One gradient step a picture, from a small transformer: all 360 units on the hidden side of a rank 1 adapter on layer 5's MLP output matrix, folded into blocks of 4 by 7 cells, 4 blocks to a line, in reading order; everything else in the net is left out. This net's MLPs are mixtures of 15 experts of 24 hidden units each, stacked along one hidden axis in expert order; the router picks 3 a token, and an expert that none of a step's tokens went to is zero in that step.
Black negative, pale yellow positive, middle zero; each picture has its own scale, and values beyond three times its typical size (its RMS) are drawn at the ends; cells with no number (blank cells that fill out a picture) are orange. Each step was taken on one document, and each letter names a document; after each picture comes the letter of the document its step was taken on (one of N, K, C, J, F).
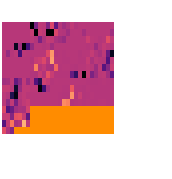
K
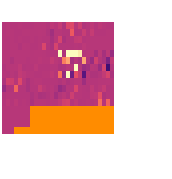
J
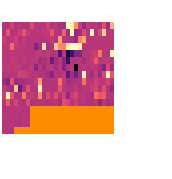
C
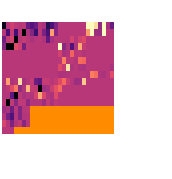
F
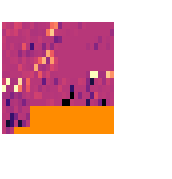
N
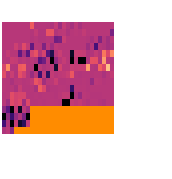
K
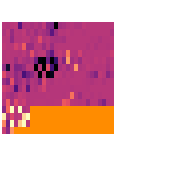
K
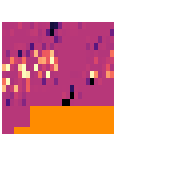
N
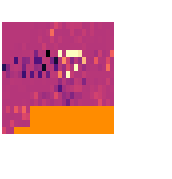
J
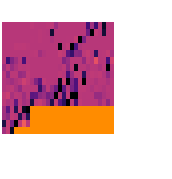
J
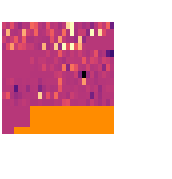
C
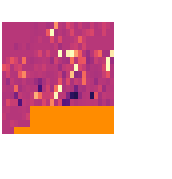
J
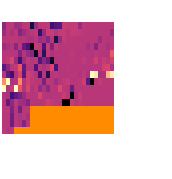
N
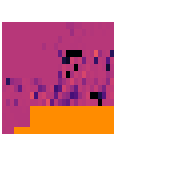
J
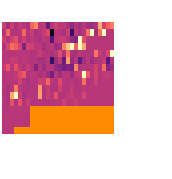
C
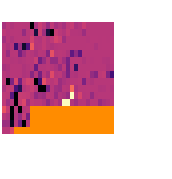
K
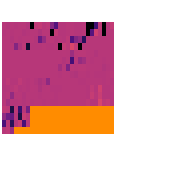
F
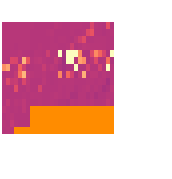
J
